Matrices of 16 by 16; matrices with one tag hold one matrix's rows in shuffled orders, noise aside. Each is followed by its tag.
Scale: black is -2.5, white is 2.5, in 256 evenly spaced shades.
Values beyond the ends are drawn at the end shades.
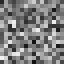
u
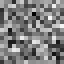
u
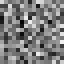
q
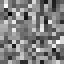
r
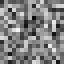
u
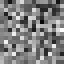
r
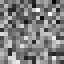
u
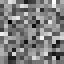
u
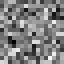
u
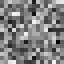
u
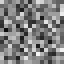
q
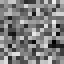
u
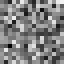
r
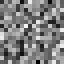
q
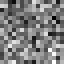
u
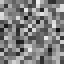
q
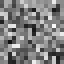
u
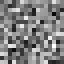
u
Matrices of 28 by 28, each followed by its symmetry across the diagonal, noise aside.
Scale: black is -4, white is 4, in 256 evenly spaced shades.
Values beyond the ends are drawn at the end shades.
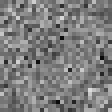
symmetric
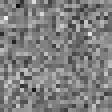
antisymmetric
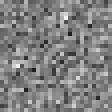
symmetric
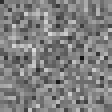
symmetric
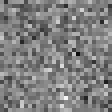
neither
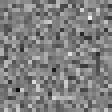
antisymmetric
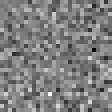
antisymmetric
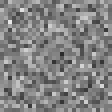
symmetric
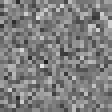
neither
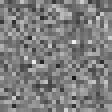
neither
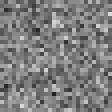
neither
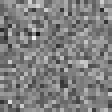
antisymmetric
